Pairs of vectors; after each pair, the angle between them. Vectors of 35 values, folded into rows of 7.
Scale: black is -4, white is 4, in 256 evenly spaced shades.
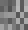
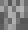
orthogonal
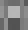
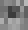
nearly opposite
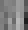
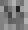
partly opposed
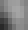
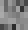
orthogonal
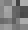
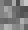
nearly parallel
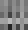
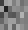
orthogonal
